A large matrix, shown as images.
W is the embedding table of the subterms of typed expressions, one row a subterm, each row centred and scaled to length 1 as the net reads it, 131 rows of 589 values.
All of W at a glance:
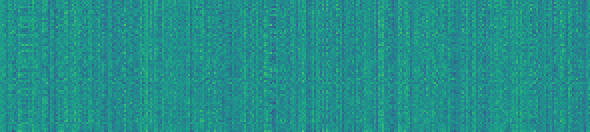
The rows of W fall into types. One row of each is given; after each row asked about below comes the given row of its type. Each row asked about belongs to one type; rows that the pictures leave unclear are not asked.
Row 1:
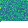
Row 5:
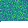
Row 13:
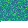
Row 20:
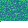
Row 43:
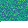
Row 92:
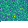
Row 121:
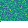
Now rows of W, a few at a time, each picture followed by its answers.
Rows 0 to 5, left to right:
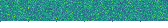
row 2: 13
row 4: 1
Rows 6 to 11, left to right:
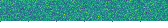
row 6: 20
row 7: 1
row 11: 121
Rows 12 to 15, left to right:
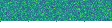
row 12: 121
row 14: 13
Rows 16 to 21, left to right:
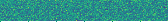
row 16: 43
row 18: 1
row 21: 13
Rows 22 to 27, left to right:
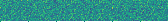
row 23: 121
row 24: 20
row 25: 20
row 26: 1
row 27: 43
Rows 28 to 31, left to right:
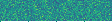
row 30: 121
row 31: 13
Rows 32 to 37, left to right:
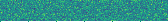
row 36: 20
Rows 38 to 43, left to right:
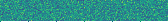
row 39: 5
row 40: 5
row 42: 5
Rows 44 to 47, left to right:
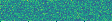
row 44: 1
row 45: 20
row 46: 5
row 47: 92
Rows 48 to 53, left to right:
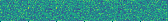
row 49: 1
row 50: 1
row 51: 20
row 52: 20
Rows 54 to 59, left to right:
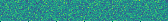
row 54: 121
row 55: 1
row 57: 121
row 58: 1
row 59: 121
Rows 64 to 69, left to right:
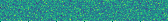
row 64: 43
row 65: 1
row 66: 92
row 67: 20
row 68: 121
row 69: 43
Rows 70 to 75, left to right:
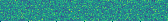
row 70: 5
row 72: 5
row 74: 20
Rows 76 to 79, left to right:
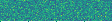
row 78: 121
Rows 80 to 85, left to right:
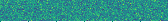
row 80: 1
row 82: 92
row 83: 13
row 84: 43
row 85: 1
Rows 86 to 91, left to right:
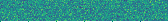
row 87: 43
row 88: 13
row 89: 43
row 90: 92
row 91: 5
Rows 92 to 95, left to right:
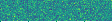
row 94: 13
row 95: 43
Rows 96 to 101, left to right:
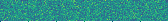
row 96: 5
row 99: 13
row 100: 5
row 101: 121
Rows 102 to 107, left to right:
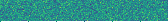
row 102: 1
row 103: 121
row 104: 121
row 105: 5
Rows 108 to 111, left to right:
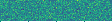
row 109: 5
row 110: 20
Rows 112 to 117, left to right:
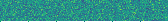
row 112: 13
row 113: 43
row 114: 121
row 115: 20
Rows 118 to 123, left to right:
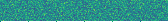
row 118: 121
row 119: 43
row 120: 121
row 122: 43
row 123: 1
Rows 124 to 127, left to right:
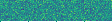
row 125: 20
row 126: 92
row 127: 43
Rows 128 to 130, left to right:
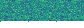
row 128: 92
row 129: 1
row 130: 92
